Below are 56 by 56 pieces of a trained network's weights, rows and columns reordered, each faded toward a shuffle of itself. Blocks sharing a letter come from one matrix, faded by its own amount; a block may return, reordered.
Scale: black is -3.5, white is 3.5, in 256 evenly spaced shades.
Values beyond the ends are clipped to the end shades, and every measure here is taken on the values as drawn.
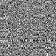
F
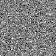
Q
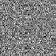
F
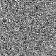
Q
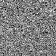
Q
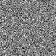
Q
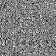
Q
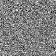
Q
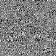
Q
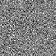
F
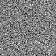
Q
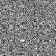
F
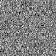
F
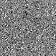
Q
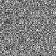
F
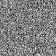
Q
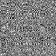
F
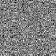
F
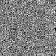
F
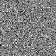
Q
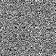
F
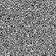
F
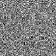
F
